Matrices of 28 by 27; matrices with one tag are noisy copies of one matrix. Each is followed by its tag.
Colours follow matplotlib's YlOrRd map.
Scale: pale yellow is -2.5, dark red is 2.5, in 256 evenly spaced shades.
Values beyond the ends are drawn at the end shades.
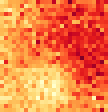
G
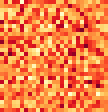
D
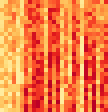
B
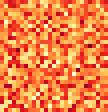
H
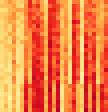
B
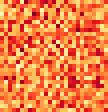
D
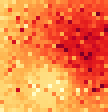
G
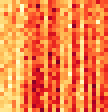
B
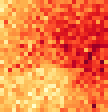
G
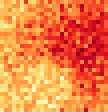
G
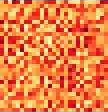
D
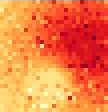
G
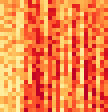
B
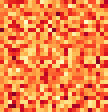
H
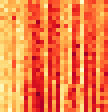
B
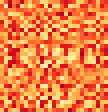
H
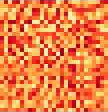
D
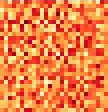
D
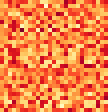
H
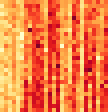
B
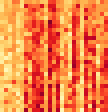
B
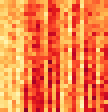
B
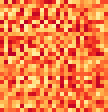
D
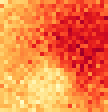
G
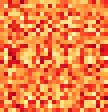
H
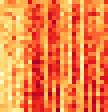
B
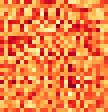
D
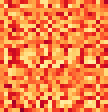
H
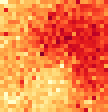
G
